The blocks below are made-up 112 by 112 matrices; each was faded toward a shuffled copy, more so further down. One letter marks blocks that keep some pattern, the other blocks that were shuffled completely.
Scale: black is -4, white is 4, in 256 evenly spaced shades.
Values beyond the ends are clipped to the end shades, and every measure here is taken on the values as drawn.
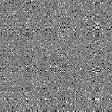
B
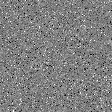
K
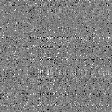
B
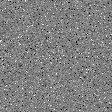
K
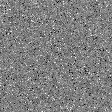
K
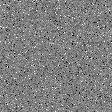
K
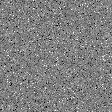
K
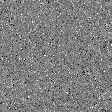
K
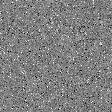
K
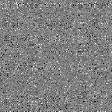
B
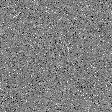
K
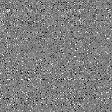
B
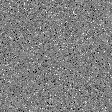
K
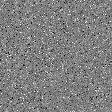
K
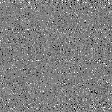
B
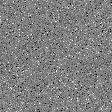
K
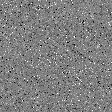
K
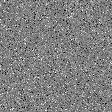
K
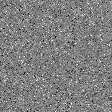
K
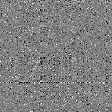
B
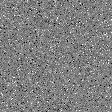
K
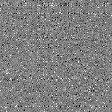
B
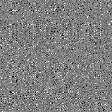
B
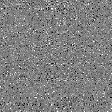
B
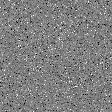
K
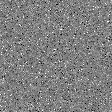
K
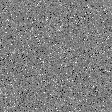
K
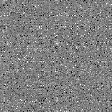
B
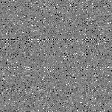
B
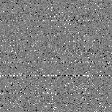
B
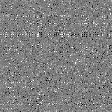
B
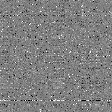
B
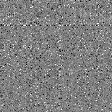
B
